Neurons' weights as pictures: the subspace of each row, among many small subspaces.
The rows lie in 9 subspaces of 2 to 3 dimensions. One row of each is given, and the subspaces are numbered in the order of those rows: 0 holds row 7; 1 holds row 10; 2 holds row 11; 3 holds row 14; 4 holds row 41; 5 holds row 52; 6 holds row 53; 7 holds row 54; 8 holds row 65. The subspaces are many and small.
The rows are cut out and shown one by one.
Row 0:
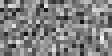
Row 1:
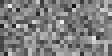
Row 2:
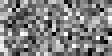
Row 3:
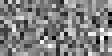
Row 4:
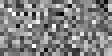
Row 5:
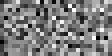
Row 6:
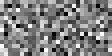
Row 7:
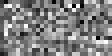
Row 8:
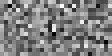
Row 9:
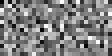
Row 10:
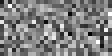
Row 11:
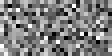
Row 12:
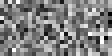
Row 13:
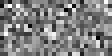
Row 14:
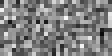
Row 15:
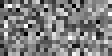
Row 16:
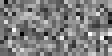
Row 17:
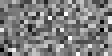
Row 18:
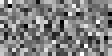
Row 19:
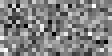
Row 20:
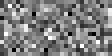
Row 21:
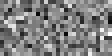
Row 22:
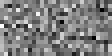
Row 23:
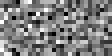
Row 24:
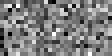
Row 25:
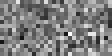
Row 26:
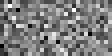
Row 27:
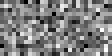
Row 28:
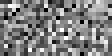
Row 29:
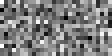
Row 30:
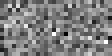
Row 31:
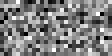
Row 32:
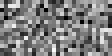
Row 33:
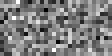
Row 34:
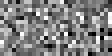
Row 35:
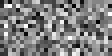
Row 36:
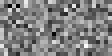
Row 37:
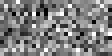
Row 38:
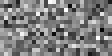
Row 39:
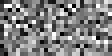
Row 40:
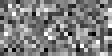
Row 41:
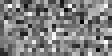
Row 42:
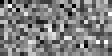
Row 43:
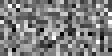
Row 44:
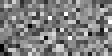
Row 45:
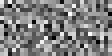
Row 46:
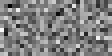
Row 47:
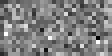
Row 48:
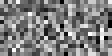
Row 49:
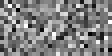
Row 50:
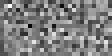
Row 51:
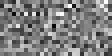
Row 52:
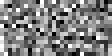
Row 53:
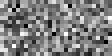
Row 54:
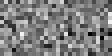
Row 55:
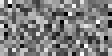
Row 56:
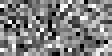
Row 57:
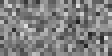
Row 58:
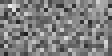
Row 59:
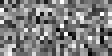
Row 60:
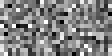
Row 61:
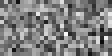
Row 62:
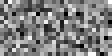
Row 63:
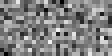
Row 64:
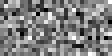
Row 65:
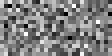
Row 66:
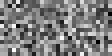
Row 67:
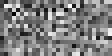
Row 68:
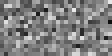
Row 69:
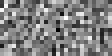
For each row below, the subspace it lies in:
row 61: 1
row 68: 8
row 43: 7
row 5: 5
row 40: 0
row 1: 5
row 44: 2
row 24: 7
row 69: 3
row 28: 3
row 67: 0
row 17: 2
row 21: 7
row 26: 2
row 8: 4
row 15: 8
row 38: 1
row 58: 3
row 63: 4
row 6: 2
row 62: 8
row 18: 8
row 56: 6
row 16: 6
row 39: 1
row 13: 0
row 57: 6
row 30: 6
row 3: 7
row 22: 5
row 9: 4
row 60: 5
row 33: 2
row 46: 2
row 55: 8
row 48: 1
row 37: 0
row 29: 3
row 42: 4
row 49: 6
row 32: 3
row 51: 0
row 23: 2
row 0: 3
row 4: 0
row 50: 4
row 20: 0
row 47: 0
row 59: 4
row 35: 8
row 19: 6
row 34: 7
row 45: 1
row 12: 1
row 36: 7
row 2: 6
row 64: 8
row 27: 6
